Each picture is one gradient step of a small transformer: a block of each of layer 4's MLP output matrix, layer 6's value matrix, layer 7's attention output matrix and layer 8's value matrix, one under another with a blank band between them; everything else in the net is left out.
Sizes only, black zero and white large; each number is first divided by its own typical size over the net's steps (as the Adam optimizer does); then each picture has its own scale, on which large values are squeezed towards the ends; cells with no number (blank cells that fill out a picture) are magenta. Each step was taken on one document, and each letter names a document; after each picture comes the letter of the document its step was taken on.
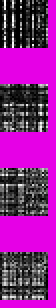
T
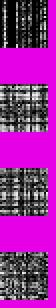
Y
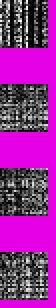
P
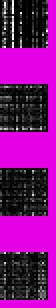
T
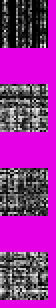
Y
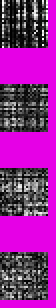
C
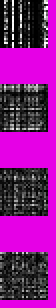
T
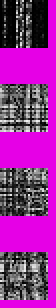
Y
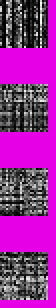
P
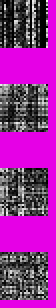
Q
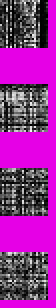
Q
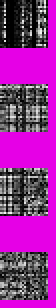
Y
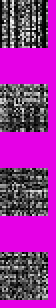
Q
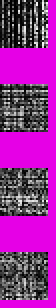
C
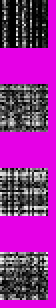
Y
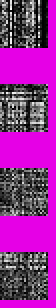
Q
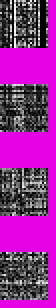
Q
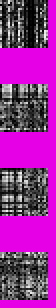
P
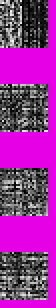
P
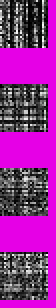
P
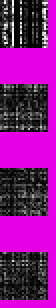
T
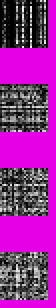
Y
